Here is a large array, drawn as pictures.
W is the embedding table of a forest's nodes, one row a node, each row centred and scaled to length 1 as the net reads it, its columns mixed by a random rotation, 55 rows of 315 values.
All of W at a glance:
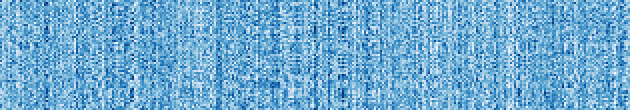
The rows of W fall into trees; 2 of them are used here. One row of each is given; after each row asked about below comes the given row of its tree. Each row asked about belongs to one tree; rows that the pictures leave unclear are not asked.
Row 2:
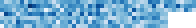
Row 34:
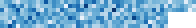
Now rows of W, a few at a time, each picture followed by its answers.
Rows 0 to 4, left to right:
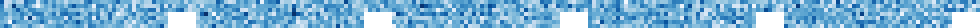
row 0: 34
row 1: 2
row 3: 34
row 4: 34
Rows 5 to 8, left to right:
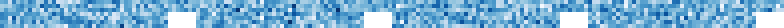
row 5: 34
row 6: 2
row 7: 34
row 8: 34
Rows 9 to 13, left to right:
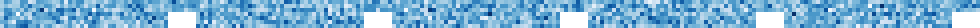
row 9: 2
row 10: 34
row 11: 2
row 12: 34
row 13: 2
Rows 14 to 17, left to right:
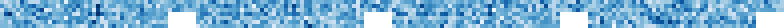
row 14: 2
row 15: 2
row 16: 2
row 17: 34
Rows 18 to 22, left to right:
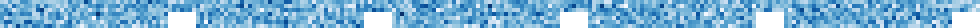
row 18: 2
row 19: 34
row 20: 2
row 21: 34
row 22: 34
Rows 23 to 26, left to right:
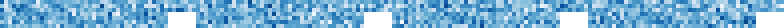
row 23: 34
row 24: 34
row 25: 34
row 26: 34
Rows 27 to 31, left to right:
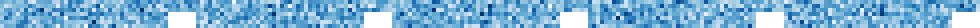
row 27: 2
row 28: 34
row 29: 2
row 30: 34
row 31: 2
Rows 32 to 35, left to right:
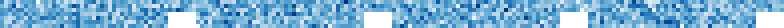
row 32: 34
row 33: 2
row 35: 34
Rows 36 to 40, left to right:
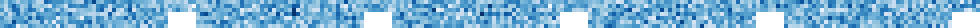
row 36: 34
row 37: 2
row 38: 2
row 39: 2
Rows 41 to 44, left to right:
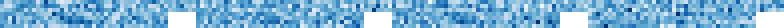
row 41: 34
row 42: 34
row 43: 34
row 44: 2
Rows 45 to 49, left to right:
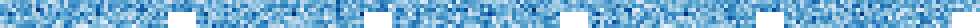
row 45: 2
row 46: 2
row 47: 2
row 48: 2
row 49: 34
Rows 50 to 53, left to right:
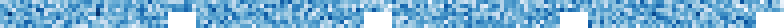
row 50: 2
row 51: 34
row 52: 34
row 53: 34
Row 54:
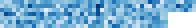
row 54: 2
